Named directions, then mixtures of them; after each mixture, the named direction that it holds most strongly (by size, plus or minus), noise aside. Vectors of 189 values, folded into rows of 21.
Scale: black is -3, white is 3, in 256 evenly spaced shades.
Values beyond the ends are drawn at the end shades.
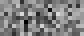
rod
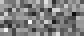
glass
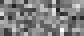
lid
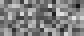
lid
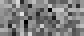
rod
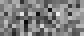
rod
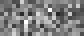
rod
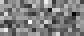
glass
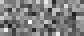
glass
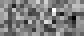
glass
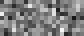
lid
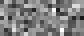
lid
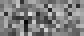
rod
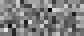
glass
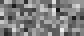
lid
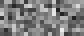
lid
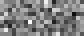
glass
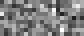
lid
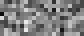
lid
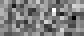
lid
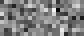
lid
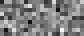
lid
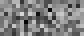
rod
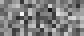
rod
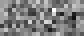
glass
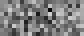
rod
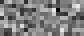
lid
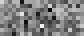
rod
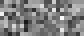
lid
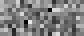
glass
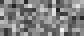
lid
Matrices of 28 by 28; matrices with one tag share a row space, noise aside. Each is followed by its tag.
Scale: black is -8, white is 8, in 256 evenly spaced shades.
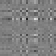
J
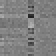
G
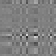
J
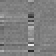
G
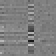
G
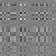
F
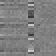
G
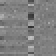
G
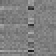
G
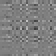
J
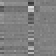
G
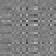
J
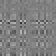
F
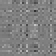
J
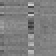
G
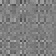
F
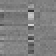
G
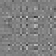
J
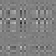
F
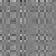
F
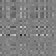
F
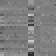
G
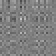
F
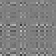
F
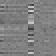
G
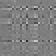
J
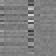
G
